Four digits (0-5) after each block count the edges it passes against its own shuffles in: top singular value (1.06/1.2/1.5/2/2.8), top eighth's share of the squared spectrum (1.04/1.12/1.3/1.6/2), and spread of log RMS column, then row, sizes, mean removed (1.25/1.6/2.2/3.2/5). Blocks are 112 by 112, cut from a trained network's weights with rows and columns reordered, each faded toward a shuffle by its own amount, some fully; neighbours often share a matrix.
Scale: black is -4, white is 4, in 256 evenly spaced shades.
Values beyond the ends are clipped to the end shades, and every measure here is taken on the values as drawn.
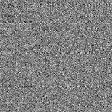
4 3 0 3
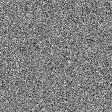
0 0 0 0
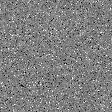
0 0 0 0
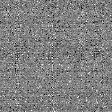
3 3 3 1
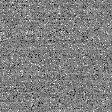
2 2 2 0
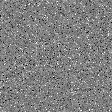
0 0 0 0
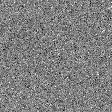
1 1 0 0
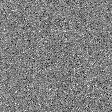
0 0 0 0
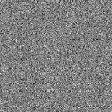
4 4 1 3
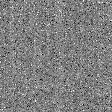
2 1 0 0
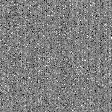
3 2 0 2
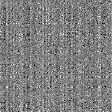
4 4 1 3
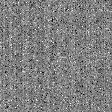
3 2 0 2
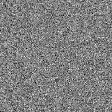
3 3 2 1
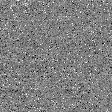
1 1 0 0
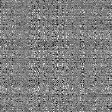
4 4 4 2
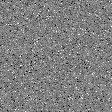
0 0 0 0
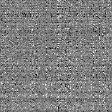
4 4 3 1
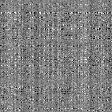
4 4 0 4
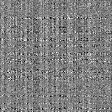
4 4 1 4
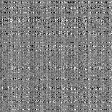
4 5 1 4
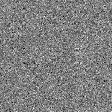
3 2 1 1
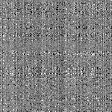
4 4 1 4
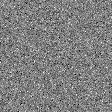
1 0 0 0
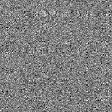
3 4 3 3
